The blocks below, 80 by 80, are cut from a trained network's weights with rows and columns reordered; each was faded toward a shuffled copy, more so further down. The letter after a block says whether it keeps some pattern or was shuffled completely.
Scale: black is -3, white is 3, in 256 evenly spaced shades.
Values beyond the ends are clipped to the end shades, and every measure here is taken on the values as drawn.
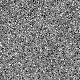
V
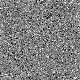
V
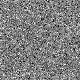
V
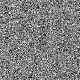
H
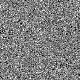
H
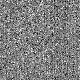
H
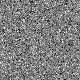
V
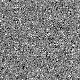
H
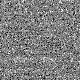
H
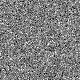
V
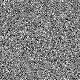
H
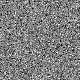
V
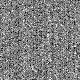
H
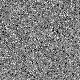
V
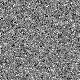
V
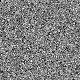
V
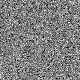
V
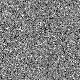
V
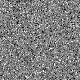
V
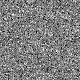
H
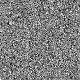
H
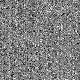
H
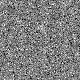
V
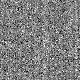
H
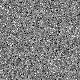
V
